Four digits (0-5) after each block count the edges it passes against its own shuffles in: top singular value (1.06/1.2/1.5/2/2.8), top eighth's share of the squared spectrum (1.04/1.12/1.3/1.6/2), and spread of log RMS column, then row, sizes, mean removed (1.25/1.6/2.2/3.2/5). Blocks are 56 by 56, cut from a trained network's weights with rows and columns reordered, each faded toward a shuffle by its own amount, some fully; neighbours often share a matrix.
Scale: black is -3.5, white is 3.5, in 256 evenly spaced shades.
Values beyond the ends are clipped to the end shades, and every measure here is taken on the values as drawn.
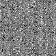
1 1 0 1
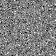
0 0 0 0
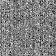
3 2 0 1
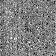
2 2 0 1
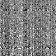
3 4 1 3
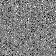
0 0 0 0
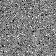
0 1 0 0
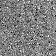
0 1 0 0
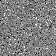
0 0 0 0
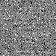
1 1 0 0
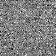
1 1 2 0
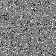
0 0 0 0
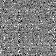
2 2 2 0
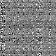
3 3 3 0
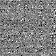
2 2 2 0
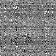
3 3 3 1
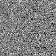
2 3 1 2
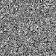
2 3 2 1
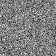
1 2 0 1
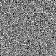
2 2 0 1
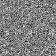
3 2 0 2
